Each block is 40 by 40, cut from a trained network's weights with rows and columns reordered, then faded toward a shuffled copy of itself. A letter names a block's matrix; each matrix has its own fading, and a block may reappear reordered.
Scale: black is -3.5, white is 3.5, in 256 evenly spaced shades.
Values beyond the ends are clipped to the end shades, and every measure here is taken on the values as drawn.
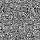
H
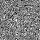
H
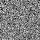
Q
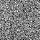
Q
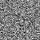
Q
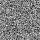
Q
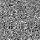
H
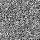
Q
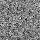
Q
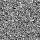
Q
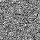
H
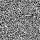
Q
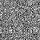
H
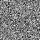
Q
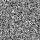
Q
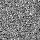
Q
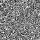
Q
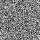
Q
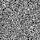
H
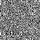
H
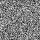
Q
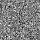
H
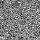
H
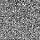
H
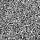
Q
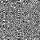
H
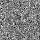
H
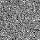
H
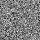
Q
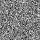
Q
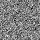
Q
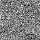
H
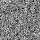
Q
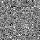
H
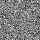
Q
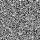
Q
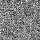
Q
